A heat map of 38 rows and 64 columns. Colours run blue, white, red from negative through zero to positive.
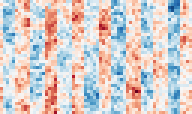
Slope: none. Stripes: upright, repeating 7 times. Average level on the scale: 50%. Grain: streaks running down.
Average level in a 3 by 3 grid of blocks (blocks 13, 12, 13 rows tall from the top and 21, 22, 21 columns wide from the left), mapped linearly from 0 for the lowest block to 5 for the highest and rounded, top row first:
3 3 1 | 2 1 3 | 5 0 2
